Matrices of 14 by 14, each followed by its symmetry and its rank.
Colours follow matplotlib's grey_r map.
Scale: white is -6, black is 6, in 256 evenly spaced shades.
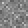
symmetric, full rank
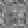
antisymmetric, rank two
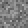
symmetric, full rank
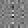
neither, rank two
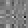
neither, rank two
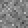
symmetric, full rank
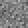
neither, full rank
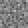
neither, full rank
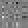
antisymmetric, rank two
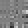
antisymmetric, rank two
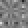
antisymmetric, rank two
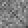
symmetric, full rank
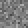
neither, full rank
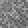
symmetric, full rank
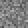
neither, full rank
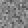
neither, full rank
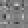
antisymmetric, rank two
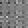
neither, rank two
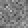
symmetric, full rank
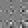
antisymmetric, rank two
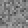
neither, full rank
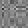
neither, rank two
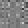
neither, rank two
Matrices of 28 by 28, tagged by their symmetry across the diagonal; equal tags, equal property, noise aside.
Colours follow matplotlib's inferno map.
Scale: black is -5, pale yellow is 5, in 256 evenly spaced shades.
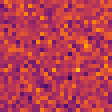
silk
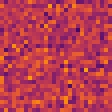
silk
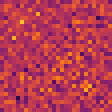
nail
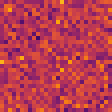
nail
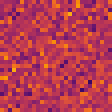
nail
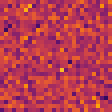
silk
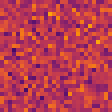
silk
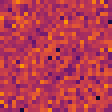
nail
